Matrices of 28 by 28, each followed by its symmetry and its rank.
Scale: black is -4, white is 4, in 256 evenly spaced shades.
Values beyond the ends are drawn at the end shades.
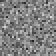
neither, full rank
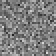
neither, full rank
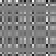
neither, rank one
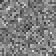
symmetric, full rank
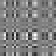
neither, rank one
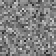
neither, full rank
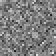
symmetric, full rank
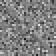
antisymmetric, full rank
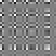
symmetric, rank one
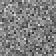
symmetric, full rank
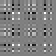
symmetric, rank one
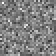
symmetric, full rank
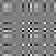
symmetric, rank one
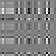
neither, rank one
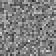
antisymmetric, full rank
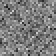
symmetric, full rank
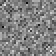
symmetric, full rank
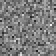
neither, full rank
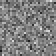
antisymmetric, full rank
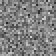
neither, full rank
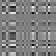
neither, rank one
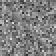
antisymmetric, full rank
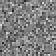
antisymmetric, full rank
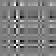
neither, rank one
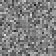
antisymmetric, full rank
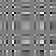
symmetric, rank one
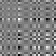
symmetric, rank one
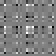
symmetric, rank one
